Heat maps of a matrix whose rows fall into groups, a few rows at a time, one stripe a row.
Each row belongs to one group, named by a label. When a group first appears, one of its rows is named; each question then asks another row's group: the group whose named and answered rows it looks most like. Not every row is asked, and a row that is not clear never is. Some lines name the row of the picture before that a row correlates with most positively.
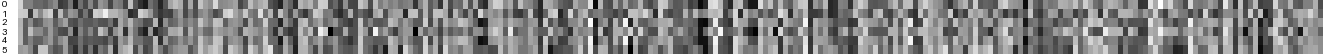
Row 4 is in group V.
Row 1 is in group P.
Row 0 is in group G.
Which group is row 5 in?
V
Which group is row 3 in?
G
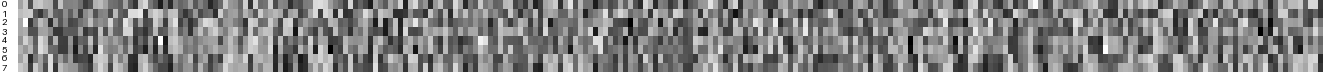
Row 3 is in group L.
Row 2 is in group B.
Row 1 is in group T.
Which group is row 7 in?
P
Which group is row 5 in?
G
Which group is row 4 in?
G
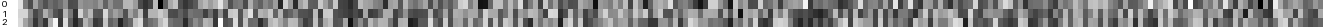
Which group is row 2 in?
T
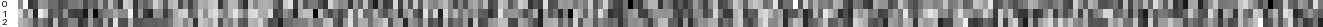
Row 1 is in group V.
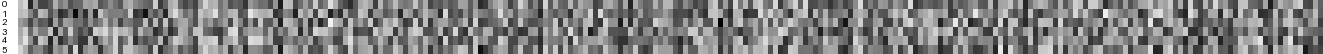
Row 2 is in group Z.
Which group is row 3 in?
P
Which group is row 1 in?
G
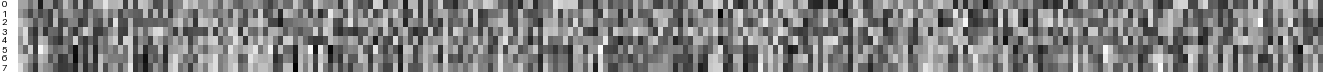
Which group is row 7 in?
L
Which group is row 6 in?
G
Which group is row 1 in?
Z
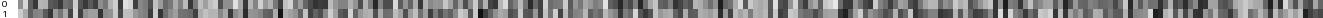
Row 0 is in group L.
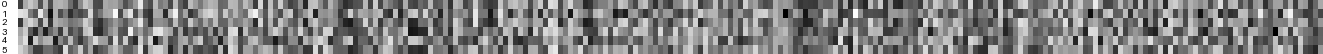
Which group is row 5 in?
T
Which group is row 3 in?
T
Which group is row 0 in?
T
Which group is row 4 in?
P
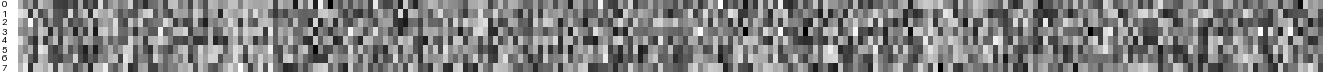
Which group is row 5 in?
V
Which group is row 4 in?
T
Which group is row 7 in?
P
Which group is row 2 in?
T
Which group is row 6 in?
L
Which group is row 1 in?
P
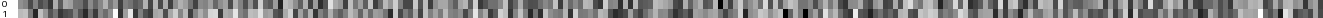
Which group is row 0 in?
Z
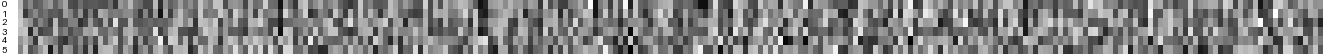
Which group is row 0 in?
V
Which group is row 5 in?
Z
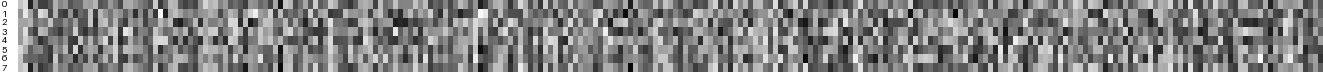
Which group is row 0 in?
B
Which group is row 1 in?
G
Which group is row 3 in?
L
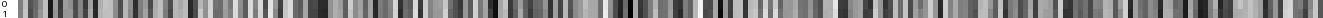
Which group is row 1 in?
Z
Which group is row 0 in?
Z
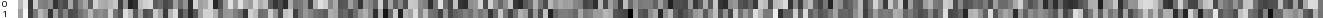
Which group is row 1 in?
B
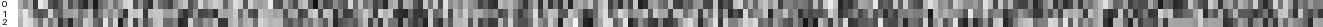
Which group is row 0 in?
V
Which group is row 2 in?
T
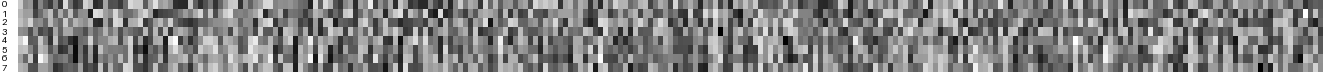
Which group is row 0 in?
T
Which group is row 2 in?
T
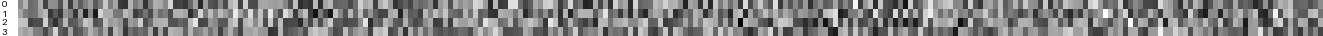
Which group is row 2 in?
T
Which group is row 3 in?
G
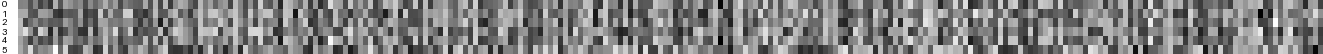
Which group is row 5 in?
T
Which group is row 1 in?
L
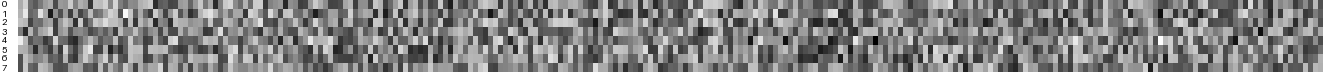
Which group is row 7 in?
L
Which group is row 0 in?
P
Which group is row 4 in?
B
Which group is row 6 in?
T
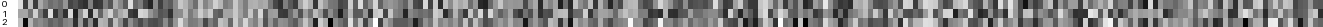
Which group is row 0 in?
V
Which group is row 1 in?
P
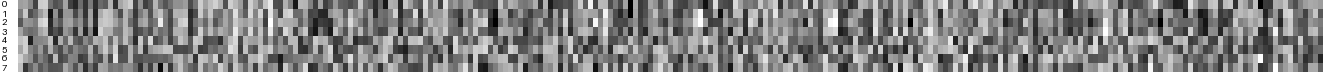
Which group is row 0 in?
V
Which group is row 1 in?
Z
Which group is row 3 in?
Z
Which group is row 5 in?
T
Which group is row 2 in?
Z
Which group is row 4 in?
P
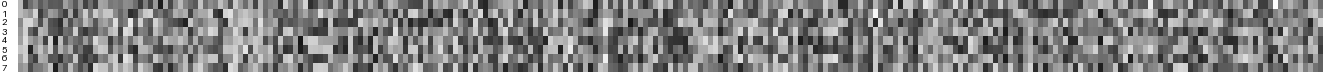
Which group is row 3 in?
L
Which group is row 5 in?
P
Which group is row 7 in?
P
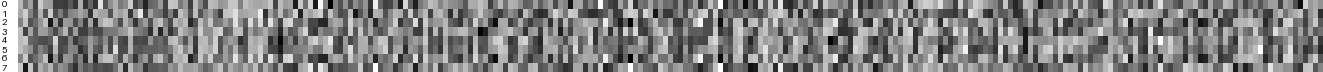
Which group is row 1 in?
P
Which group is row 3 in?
V
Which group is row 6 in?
Z
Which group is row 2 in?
Z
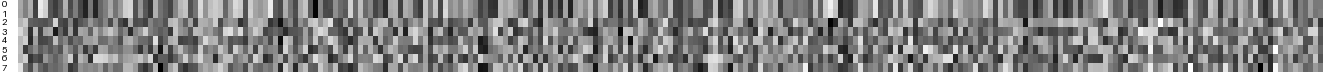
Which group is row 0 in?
V
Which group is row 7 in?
B
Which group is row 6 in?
P
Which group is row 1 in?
V
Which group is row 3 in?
P
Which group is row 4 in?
B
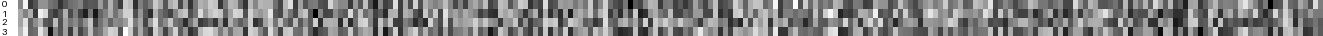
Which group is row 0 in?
L
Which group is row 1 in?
V
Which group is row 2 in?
T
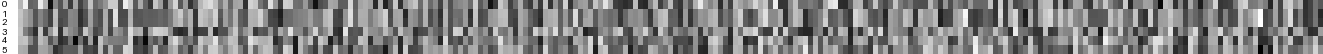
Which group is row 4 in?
G
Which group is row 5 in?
L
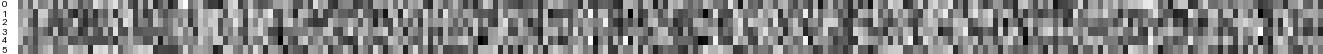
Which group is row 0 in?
P
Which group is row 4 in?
V
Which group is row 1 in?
V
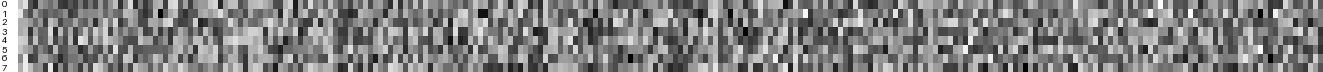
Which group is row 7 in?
P
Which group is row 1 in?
B
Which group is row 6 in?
L
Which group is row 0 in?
L
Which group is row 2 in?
T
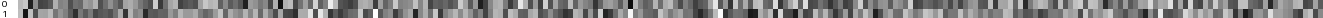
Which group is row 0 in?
B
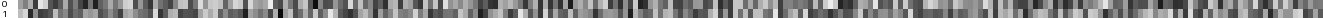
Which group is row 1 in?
B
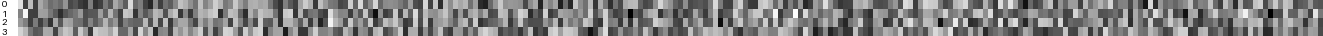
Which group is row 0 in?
V
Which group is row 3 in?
P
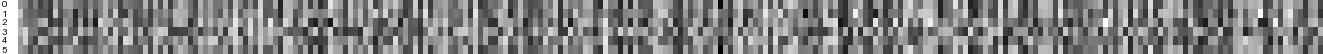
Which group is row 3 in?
T
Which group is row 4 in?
L
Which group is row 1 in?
Z
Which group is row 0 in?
Z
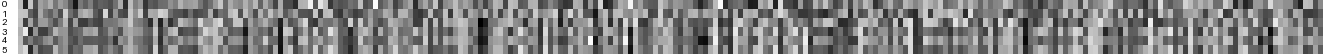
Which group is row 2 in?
V
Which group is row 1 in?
T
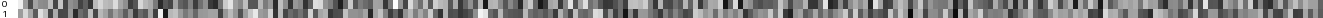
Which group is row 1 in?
G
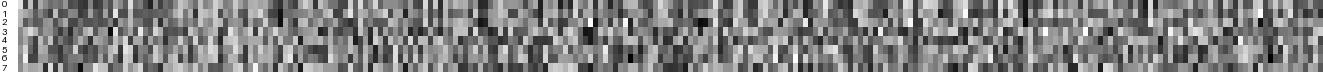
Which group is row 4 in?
P
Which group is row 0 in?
V
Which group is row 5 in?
L
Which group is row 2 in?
V
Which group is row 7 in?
P
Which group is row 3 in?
T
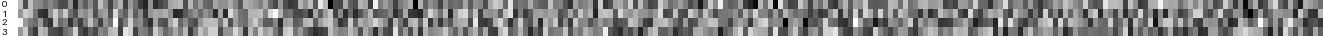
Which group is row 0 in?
G
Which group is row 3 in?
L
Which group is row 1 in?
T
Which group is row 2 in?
B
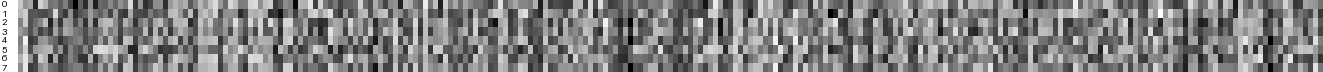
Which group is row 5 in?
P
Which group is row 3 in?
Z
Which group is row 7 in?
L
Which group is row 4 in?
L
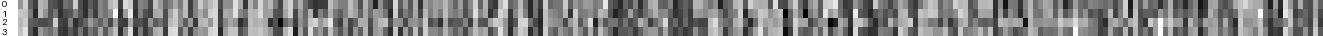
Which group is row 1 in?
L
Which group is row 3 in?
L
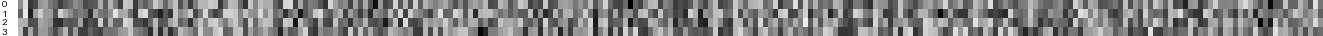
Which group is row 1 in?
P
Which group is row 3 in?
V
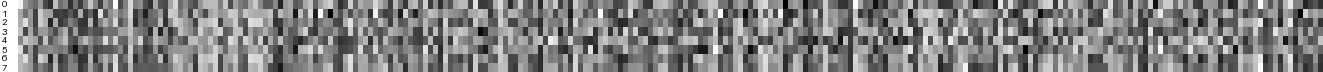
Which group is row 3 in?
V
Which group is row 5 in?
V
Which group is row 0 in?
B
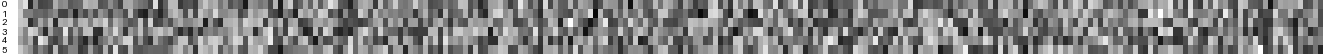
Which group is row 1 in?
G
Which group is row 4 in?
V
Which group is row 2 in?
P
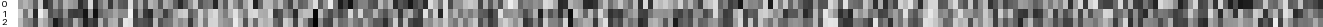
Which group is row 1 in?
V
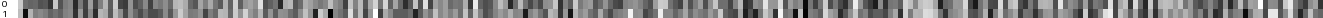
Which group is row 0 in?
Z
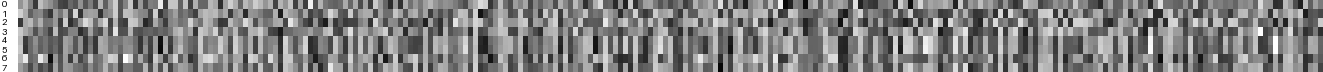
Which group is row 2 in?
T
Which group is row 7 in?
Z
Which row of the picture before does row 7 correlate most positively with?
0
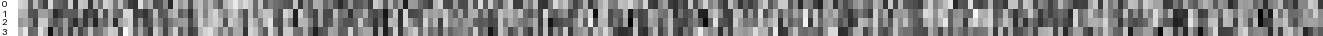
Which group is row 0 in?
P
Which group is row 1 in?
L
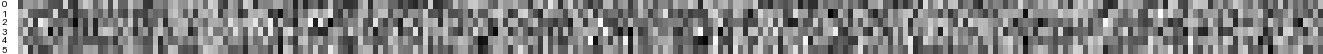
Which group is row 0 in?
T
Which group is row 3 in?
Z
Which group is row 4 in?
V
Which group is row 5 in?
B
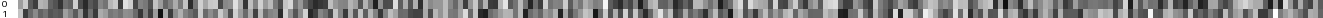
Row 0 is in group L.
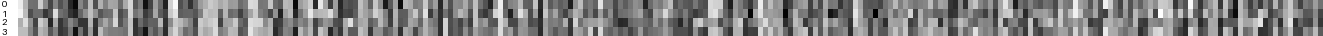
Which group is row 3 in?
G
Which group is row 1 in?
B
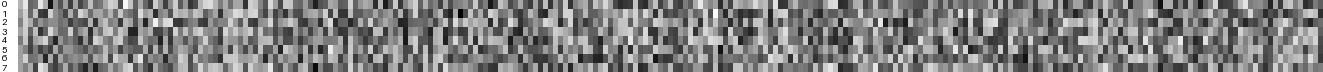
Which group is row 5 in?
Z
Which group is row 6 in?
P
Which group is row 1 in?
P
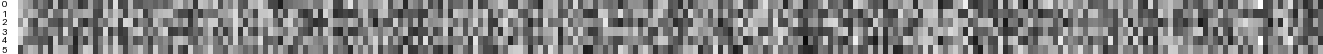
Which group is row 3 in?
T
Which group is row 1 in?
T
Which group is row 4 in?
Z
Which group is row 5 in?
T
